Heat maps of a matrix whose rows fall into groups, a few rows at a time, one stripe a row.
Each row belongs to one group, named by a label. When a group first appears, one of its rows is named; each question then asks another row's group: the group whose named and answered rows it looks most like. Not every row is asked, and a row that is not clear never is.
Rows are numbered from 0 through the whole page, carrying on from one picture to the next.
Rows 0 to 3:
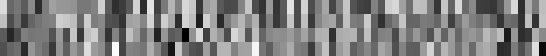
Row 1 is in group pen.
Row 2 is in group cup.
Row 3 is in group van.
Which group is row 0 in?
pen
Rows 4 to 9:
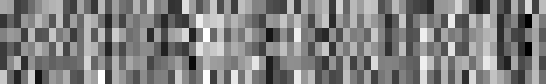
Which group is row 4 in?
pen
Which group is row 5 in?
cup
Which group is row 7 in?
cup
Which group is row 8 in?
van
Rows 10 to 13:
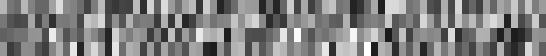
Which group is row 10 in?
pen
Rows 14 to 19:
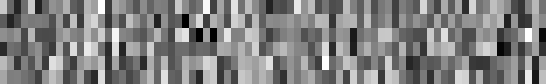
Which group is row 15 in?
cup
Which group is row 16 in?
van
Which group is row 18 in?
pen
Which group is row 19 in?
pen
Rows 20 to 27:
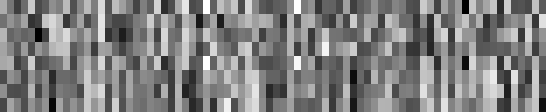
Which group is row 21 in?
pen
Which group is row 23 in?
pen
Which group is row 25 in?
van
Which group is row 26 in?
van
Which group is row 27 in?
van
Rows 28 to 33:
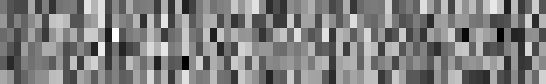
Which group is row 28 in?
van
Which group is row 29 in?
pen
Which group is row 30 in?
cup
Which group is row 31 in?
pen
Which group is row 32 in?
cup
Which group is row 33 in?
pen
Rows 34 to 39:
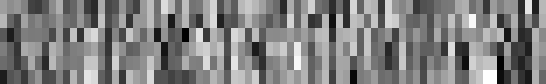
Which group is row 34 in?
pen
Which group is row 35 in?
pen
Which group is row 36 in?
cup
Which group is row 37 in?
cup
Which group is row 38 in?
cup
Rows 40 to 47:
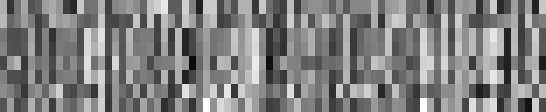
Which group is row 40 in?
pen
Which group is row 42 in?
van
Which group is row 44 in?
van
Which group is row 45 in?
van
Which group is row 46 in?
pen
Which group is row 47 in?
van
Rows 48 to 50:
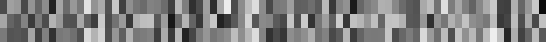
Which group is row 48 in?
van
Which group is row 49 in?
pen
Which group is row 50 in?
van
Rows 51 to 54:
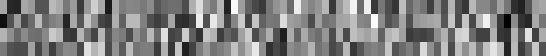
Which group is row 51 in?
cup
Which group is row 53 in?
pen
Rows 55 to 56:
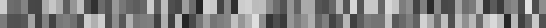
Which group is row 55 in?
pen
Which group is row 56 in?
van
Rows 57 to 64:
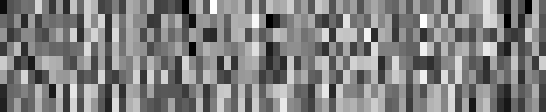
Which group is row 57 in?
cup
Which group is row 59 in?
cup
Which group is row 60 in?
van
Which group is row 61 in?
pen
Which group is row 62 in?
pen
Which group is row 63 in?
cup
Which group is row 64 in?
cup
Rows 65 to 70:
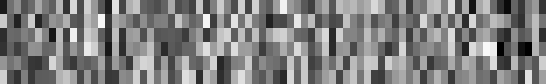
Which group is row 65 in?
cup
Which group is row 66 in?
van
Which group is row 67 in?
cup
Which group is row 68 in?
cup
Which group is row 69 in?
pen
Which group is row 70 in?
pen
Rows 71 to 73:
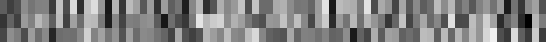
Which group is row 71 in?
cup
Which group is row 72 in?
cup
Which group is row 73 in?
van
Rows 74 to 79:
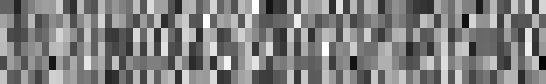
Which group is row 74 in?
pen
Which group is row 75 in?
van
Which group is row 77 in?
pen
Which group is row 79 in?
pen
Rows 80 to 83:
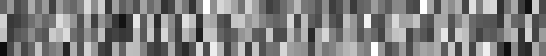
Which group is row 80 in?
van
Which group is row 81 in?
pen
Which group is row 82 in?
pen
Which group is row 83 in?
cup
